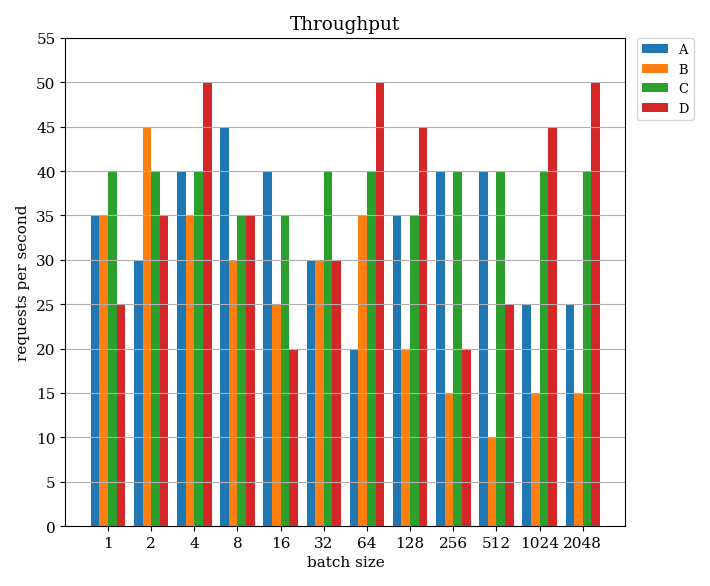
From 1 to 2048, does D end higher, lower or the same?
higher
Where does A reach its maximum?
8
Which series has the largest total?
C
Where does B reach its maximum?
2
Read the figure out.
Title: Throughput
x-axis: batch size, ticks 1 2 4 8 16 32 64 128 256 512 1024 2048
y-axis: requests per second, ticks 0 5 10 15 20 25 30 35 40 45 50 55
Legend: A, B, C, D
Values:
A: 35 30 40 45 40 30 20 35 40 40 25 25
B: 35 45 35 30 25 30 35 20 15 10 15 15
C: 40 40 40 35 35 40 40 35 40 40 40 40
D: 25 35 50 35 20 30 50 45 20 25 45 50
